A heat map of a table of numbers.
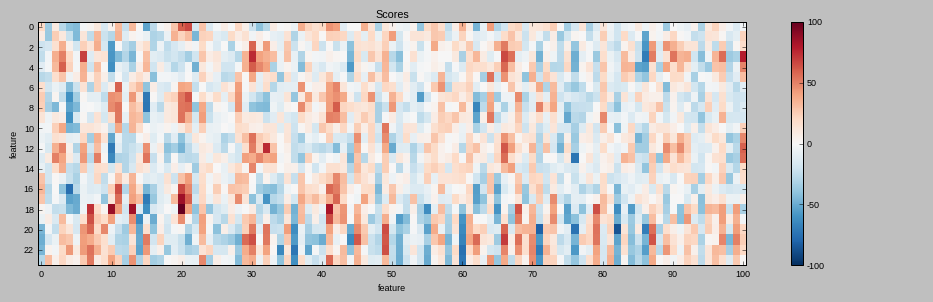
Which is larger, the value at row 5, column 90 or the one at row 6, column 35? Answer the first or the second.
the first
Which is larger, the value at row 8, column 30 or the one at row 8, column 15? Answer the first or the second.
the first
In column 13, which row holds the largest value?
18
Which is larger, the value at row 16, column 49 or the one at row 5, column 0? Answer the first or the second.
the first
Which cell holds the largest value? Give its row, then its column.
18, 20
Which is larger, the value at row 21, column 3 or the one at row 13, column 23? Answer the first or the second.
the first
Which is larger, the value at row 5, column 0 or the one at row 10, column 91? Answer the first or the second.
the second
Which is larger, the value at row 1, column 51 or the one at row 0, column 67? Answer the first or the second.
the second
